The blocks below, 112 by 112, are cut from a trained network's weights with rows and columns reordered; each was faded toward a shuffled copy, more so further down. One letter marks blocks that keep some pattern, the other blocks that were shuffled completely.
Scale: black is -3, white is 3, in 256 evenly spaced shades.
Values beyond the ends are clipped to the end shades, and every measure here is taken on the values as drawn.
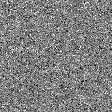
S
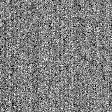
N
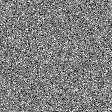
S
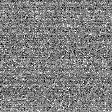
N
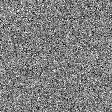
S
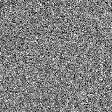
N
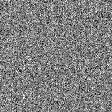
N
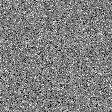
S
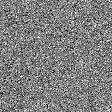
S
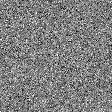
S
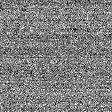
N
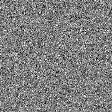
N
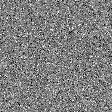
S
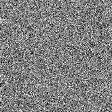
N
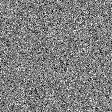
S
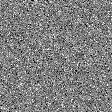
S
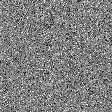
S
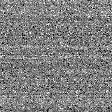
N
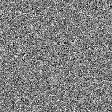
N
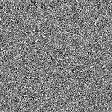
N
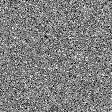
S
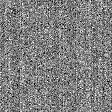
N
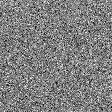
S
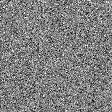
S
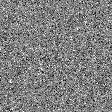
S
